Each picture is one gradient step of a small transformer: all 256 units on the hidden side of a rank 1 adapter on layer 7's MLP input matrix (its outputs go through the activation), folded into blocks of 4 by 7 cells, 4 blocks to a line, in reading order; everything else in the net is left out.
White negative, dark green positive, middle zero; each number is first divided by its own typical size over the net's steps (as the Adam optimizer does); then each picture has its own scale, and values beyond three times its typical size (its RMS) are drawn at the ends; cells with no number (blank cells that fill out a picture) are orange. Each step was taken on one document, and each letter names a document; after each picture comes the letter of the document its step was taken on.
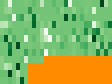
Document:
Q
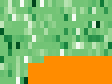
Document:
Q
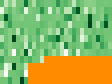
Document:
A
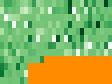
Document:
A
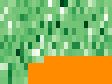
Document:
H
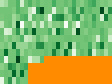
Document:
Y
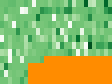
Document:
A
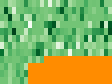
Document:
H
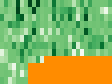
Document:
Y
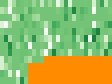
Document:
Q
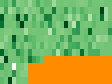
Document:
Y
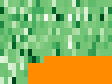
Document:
Y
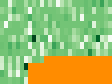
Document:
Q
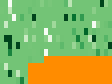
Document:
Q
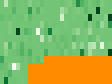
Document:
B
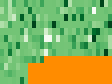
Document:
Q
